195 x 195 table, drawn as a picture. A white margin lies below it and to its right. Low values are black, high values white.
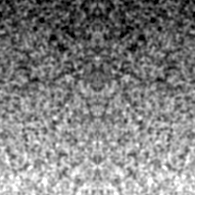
Slope: up to the bottom. Lone odd cells: none. Grain: blotchy. Odd rows or columns: none. Mirror symmetry: left to right.
